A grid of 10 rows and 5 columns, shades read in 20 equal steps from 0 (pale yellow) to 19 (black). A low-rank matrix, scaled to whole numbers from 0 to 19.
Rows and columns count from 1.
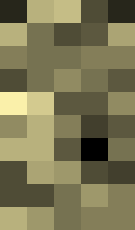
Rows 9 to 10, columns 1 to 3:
13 13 10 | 5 7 10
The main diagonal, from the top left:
16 10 10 10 8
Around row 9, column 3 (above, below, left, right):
7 10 13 7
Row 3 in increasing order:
9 9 9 10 10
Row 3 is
9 10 10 9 9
